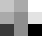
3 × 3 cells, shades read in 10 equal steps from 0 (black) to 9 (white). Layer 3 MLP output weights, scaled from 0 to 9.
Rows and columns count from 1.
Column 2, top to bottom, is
6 5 5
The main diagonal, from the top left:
7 5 0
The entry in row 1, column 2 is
6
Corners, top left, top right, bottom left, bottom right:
7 9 2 0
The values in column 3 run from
0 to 9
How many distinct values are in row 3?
3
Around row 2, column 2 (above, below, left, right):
6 5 6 8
